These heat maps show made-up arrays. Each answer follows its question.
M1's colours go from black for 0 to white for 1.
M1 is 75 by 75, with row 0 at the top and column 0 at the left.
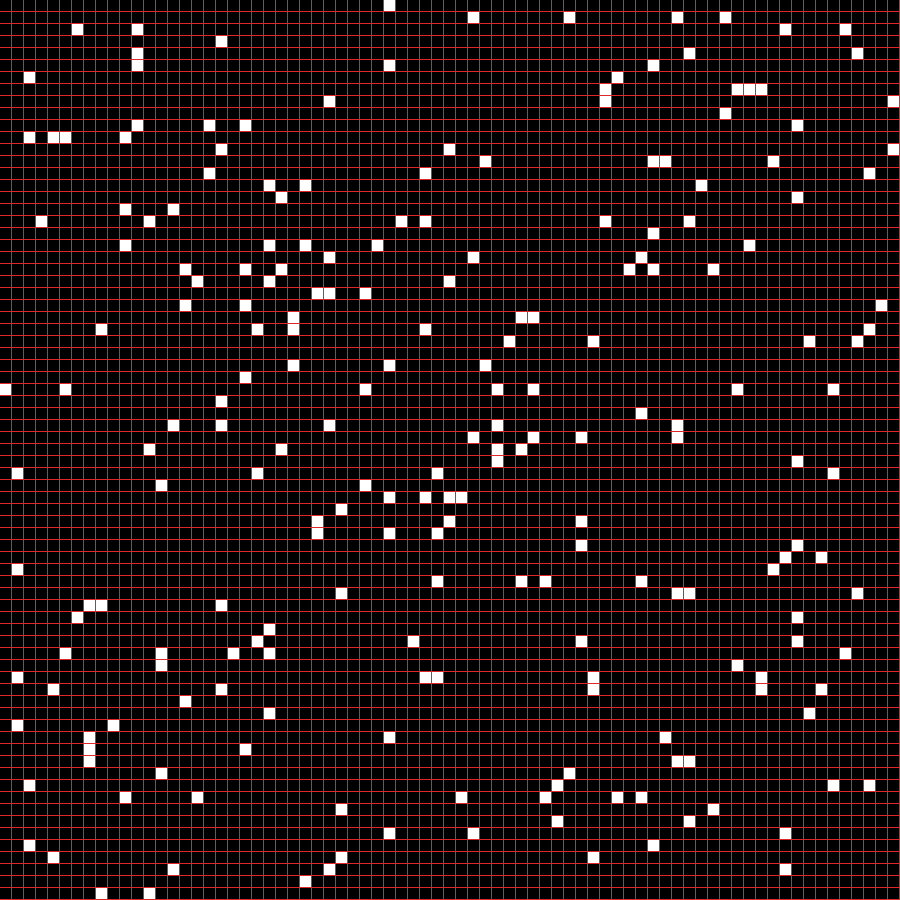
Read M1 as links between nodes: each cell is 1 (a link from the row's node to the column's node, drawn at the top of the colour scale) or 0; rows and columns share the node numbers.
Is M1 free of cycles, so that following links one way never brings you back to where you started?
no
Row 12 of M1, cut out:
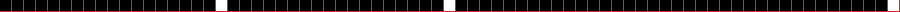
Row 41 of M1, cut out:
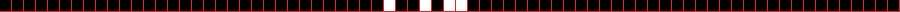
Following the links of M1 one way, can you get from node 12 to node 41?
yes
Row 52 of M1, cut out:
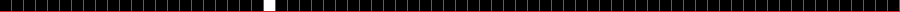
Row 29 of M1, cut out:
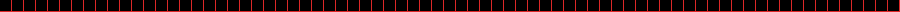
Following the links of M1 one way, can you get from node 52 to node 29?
no
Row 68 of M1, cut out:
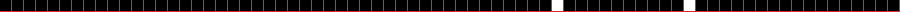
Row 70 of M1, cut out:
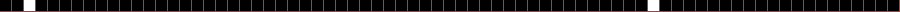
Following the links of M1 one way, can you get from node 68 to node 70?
yes
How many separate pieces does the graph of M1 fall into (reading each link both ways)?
2
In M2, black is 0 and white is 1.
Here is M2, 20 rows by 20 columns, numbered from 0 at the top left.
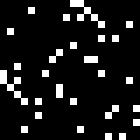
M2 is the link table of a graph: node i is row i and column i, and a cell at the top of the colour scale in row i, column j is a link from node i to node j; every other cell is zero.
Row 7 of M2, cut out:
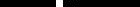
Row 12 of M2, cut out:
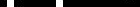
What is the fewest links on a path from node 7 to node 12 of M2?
2
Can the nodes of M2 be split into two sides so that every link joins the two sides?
yes
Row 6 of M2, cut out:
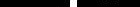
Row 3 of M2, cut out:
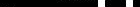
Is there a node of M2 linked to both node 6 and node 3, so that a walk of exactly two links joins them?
no
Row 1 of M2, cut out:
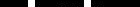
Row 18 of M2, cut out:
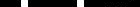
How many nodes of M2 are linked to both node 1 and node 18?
0
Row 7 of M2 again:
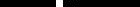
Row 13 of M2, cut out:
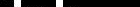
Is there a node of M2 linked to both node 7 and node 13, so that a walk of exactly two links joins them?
yes
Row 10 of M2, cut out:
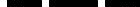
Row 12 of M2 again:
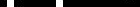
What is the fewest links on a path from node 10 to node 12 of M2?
6
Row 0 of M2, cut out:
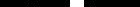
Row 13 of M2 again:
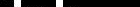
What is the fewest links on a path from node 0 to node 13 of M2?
3
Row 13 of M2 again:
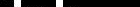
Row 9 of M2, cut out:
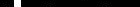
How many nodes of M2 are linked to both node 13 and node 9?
1
